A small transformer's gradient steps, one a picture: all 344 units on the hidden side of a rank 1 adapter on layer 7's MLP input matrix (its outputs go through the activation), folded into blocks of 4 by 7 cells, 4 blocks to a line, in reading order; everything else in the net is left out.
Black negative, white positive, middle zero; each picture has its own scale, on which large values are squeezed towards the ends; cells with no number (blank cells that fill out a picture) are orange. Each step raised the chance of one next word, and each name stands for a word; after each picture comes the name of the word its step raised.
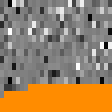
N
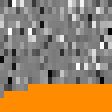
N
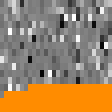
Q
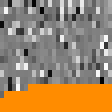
N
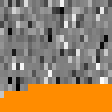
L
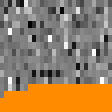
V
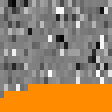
L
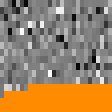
L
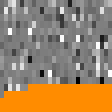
Q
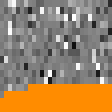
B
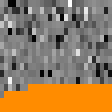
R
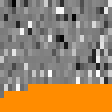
L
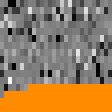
R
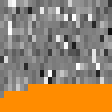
B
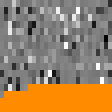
B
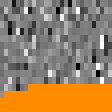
R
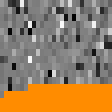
Q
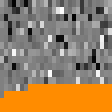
L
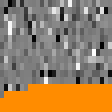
R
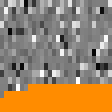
V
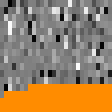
R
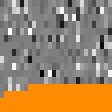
Q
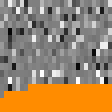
V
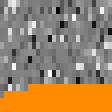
Q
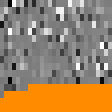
N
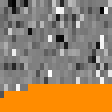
L
